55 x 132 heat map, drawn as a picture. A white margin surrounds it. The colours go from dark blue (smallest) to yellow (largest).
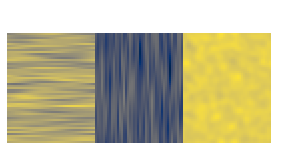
It is made of 1 by 3 panels. Panel 1,1: high, streaked across. Panel 1,2: low, streaked downward. Panel 1,3: very high, blotchy, faint in contrast.
